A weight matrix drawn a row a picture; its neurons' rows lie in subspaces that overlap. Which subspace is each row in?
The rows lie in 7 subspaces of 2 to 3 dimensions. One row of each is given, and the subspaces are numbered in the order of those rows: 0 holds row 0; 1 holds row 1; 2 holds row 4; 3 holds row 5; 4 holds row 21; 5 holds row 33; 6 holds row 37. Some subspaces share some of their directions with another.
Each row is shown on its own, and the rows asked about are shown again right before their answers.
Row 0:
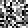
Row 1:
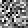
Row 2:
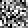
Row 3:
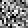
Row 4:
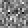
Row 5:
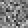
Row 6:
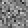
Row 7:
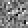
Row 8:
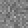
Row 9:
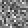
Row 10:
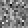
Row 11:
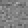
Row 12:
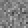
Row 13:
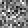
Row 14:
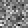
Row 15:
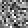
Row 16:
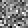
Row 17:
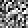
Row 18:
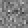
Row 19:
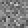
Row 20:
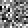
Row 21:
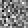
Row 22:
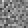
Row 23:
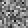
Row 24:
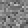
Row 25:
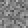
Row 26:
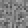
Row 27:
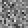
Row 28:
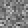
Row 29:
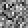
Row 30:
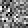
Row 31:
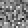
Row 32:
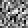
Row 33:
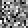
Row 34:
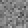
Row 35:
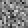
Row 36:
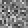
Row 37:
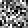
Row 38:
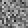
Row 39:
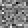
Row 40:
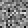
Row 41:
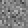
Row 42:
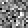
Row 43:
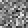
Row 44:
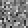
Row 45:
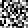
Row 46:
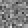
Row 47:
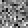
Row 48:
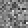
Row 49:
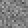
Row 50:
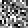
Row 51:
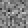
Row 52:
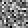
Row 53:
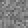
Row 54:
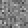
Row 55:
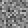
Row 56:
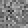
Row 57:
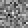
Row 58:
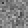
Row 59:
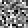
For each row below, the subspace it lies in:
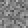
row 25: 4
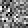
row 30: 1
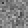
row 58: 0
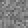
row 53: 4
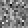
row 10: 1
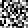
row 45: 4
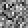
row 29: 6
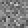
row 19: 3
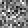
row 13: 6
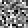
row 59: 1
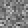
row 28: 0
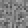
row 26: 3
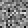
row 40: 5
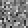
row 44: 5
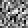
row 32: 2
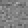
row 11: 1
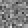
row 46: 1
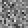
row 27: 6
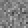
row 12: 5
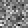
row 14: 0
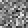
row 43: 0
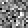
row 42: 0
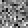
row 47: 3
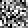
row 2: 6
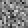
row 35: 1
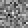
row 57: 2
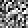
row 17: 2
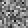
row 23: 4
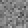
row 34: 0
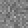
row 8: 2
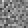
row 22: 4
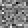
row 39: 1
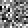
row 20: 1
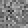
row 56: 0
